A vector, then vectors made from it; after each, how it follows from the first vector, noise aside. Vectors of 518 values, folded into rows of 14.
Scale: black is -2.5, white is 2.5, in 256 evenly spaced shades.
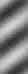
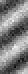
reversed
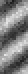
reversed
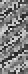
sign-scrambled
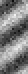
reversed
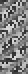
sign-scrambled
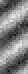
reversed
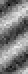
reversed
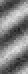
reversed
